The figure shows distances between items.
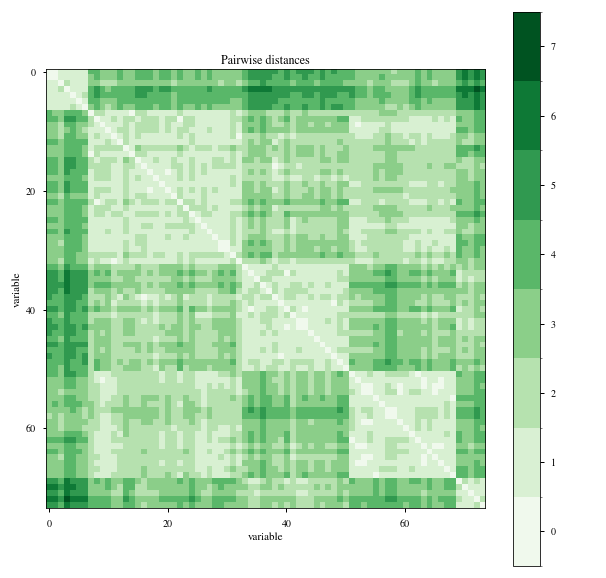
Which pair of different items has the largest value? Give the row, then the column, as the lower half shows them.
72, 3
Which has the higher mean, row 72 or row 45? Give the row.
72
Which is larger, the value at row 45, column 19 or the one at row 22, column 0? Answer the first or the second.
the second
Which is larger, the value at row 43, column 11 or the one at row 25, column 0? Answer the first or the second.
the second
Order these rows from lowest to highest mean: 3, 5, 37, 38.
38, 37, 5, 3
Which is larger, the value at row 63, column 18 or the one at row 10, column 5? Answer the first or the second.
the second
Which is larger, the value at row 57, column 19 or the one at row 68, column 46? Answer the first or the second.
the second
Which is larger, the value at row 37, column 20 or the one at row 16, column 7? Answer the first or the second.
the first
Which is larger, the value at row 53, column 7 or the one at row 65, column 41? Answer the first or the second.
the first
